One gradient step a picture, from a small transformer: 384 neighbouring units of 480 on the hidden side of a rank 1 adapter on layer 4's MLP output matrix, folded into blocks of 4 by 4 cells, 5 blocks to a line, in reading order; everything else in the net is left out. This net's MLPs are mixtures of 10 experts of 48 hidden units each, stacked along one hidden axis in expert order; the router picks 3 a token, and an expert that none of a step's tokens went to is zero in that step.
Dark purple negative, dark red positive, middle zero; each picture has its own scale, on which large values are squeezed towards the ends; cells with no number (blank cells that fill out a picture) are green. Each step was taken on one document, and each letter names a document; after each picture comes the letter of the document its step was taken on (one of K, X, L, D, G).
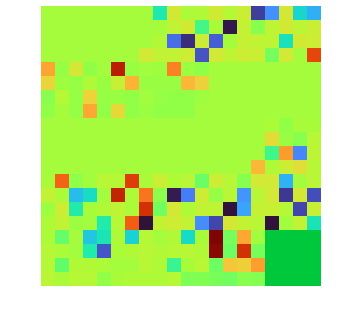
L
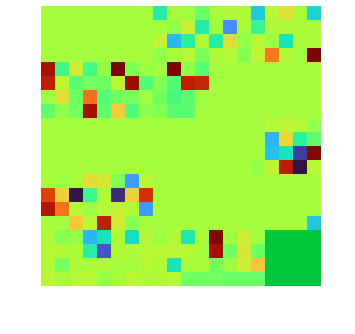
L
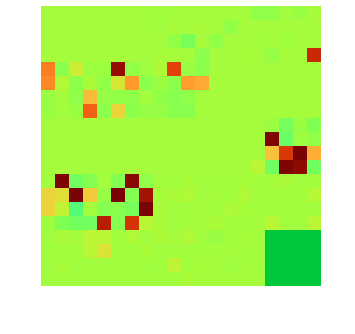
L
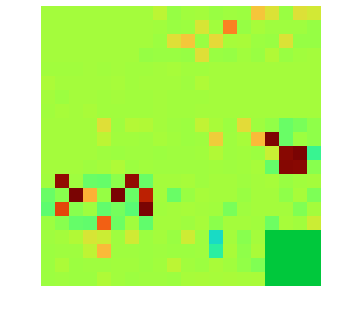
L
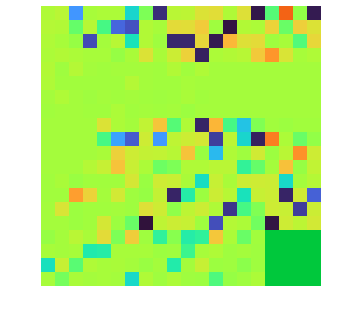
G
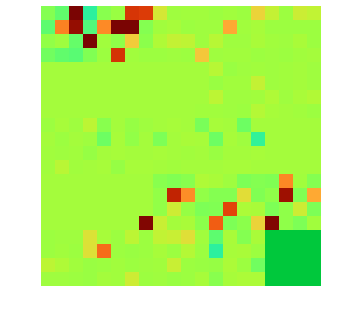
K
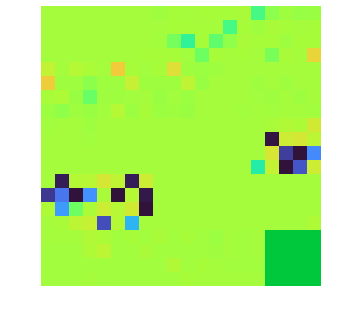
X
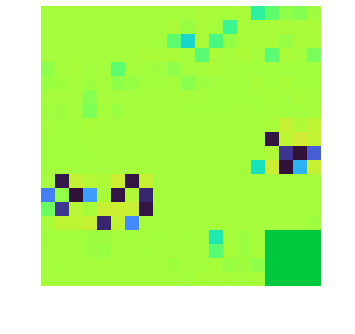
X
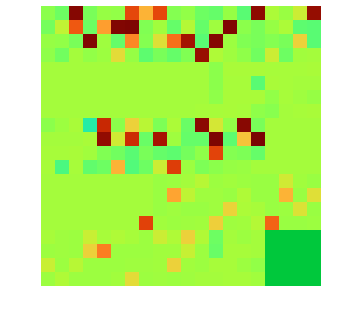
G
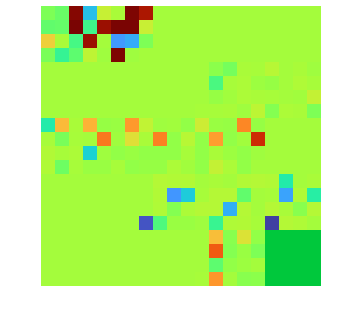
K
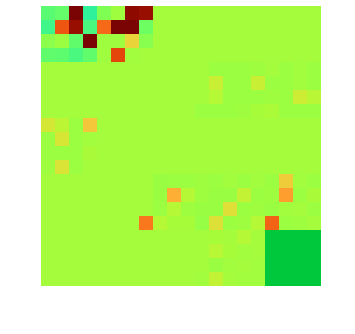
K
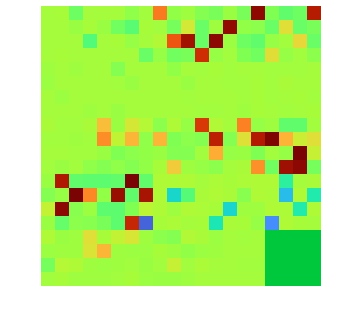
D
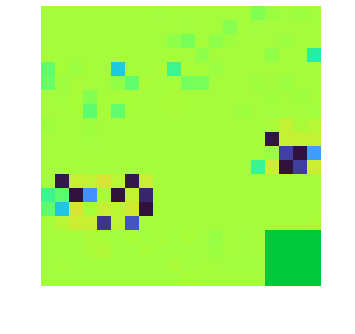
X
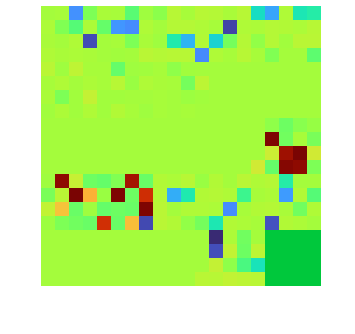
L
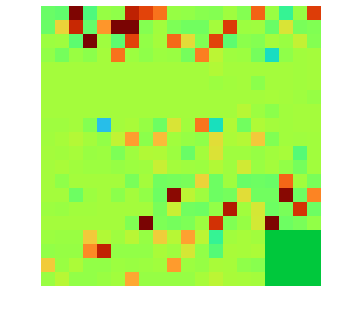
G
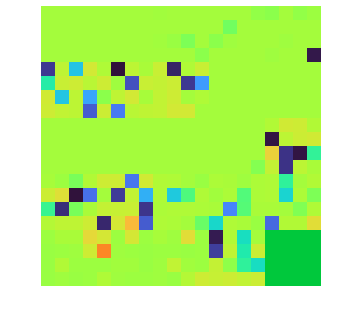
L
